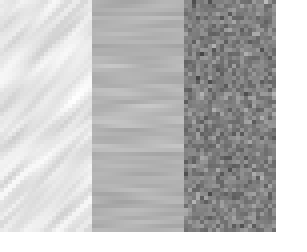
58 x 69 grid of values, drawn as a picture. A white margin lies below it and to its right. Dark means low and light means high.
The table splits into one row of 3 panels. Panel 1,1: very high, slanting up to the right, faint in contrast. Panel 1,2: high, streaked across, faint in contrast. Panel 1,3: middling, fine-grained.
